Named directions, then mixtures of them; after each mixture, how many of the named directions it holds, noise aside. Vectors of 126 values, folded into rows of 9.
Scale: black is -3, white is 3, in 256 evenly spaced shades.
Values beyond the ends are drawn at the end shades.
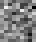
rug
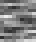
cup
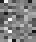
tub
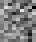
one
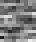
one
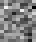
one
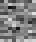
two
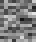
three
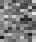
two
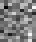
one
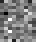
one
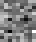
three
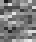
three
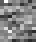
three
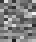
three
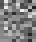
two
